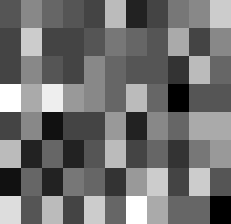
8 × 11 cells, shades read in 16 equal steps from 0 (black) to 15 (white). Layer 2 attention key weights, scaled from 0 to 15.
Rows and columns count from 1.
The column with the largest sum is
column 10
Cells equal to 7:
4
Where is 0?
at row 4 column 9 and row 8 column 11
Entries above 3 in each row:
10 11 10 10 9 8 8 10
